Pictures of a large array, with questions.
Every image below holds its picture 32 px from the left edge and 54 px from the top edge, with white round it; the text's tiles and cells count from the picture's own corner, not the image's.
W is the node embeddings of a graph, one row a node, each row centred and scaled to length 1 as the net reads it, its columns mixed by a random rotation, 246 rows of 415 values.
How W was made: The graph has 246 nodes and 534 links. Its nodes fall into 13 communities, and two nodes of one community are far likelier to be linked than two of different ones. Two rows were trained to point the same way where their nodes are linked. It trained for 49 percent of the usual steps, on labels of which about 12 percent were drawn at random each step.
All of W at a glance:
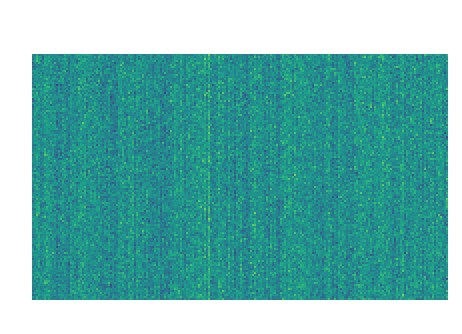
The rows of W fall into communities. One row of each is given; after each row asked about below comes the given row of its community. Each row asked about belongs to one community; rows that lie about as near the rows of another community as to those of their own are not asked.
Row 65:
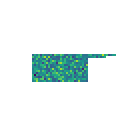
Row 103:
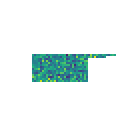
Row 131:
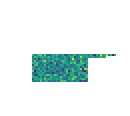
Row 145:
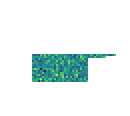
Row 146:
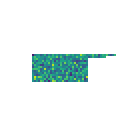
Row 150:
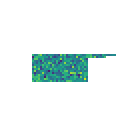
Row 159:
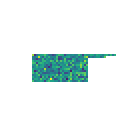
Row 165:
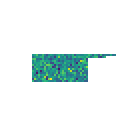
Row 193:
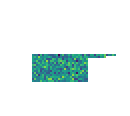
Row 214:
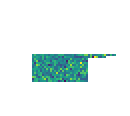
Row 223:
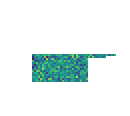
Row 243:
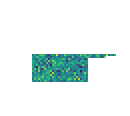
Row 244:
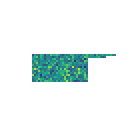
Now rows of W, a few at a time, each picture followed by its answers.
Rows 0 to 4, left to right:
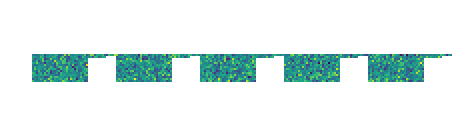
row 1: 159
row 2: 159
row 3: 214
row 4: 159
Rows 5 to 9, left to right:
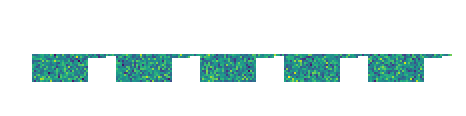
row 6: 243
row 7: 131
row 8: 159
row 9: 244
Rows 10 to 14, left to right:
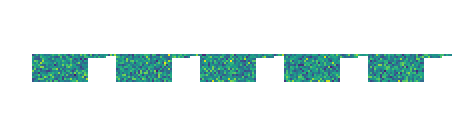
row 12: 103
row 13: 146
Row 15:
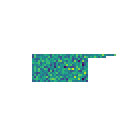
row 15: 243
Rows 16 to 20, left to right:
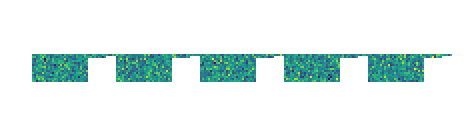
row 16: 65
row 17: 150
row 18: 244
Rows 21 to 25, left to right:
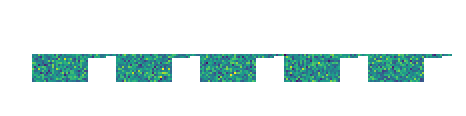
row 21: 243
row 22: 244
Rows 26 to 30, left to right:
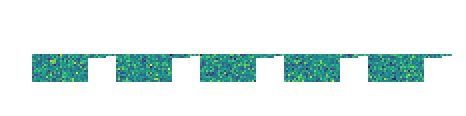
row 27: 65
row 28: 131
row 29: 214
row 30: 223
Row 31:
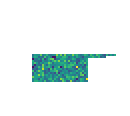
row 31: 223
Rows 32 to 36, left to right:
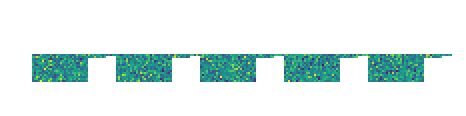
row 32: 159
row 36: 103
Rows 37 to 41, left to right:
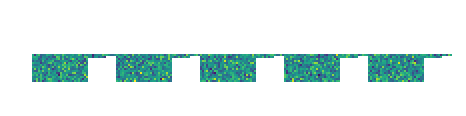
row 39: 159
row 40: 103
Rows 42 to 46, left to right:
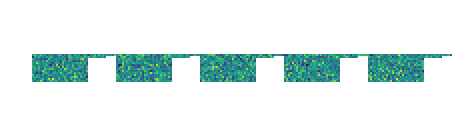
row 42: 103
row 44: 150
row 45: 214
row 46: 103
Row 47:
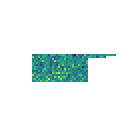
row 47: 103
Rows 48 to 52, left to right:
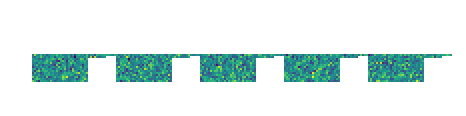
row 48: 146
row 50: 150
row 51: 150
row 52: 214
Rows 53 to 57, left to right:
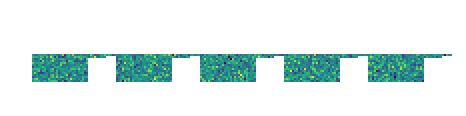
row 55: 150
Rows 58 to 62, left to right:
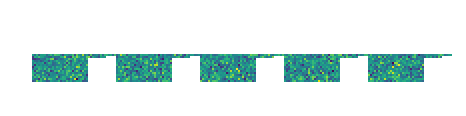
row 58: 223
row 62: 65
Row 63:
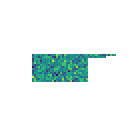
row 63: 223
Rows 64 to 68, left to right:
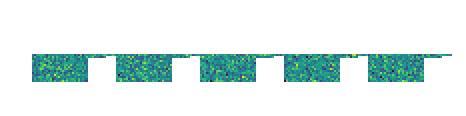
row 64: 244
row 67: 150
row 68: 244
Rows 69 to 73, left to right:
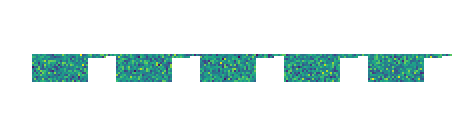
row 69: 65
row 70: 223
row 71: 145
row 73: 193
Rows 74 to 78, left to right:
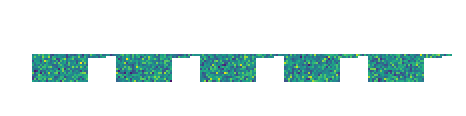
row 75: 243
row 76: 145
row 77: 146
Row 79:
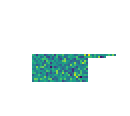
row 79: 159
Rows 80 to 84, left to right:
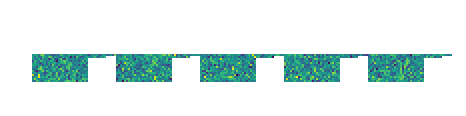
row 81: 193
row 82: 150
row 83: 165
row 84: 150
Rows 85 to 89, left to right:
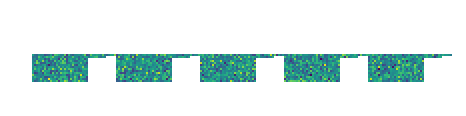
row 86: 243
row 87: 65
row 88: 103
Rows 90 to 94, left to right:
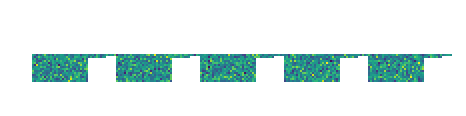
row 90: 145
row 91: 131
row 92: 150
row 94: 165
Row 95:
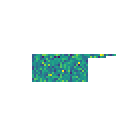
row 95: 159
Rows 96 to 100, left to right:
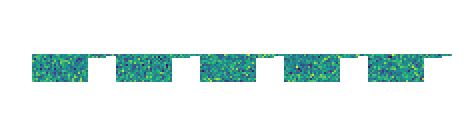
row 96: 214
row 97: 146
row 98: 159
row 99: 146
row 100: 223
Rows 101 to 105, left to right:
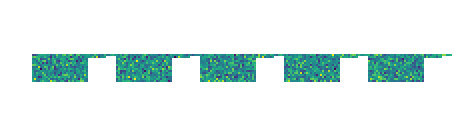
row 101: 214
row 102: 165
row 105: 131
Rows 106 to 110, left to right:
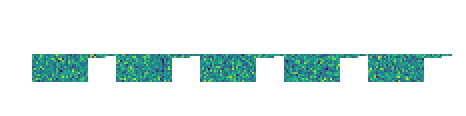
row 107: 244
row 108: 150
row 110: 243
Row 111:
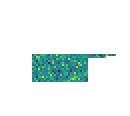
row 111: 145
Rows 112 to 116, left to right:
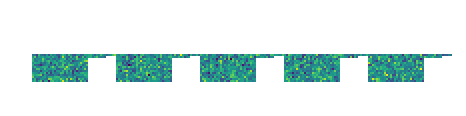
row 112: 103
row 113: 243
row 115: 150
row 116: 244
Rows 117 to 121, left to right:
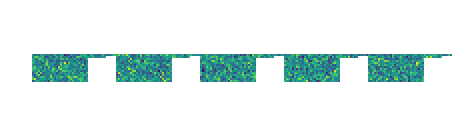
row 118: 243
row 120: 214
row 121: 159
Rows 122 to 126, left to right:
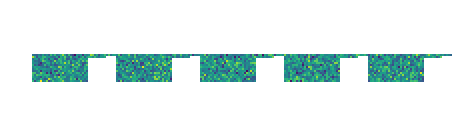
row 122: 103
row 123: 145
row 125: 159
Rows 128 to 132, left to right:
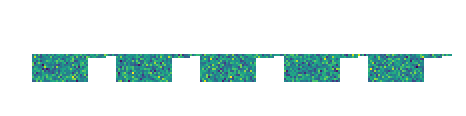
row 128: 146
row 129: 145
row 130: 150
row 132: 243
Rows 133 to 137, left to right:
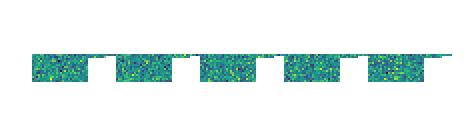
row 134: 131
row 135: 159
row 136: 150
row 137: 103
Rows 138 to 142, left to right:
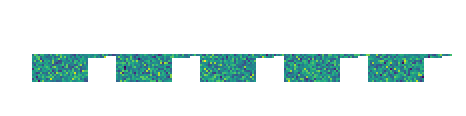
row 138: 145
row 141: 65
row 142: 214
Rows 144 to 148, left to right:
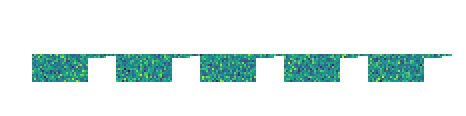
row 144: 145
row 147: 146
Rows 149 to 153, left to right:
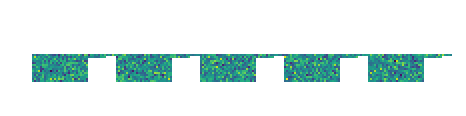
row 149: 193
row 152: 65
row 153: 243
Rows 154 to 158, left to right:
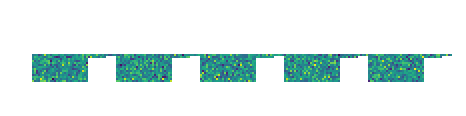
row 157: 65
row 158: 150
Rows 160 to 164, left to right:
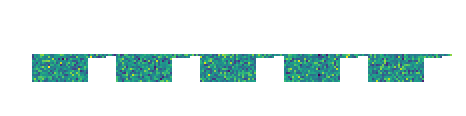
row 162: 103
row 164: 103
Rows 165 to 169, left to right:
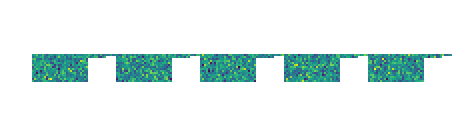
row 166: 193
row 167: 131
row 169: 243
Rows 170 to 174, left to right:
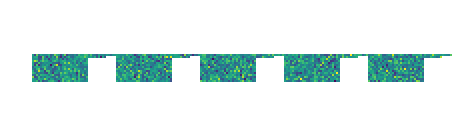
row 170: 150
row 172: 214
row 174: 243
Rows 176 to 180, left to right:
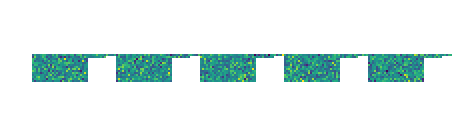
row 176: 243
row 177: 65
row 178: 65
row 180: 193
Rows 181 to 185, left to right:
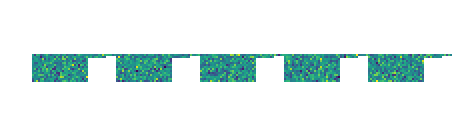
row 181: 150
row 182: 243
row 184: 214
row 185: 103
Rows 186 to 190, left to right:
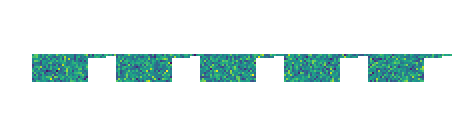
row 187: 159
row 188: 159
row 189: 223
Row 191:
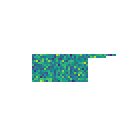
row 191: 159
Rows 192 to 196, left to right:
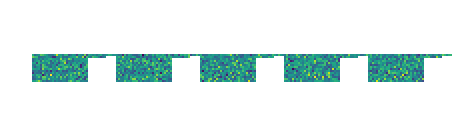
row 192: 223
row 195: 145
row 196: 103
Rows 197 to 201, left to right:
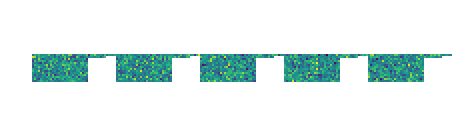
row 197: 214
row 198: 193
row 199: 103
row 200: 103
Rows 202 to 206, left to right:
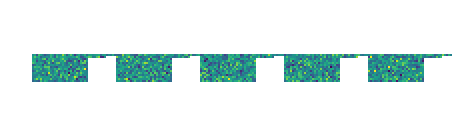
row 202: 244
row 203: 65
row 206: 243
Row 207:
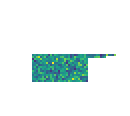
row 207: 145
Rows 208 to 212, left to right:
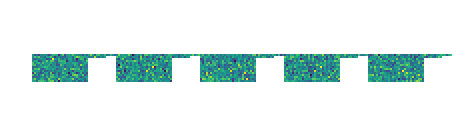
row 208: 193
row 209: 131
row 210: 131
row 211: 131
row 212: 244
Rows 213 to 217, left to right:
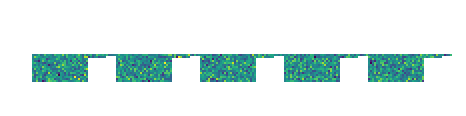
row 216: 165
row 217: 131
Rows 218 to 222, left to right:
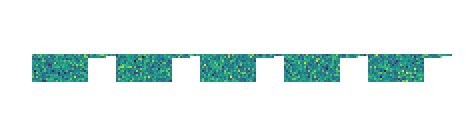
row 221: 145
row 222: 244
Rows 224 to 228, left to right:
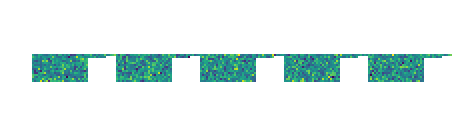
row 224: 103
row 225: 150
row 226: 214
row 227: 159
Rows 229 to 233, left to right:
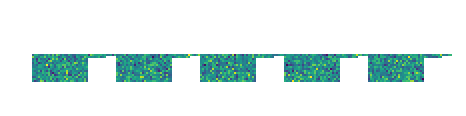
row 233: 193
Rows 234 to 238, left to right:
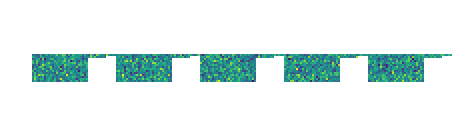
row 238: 146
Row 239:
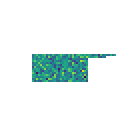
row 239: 165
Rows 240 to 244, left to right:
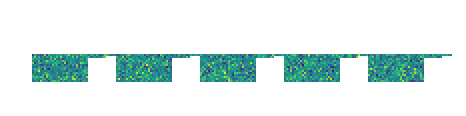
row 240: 146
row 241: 65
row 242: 65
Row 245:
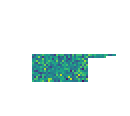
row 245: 159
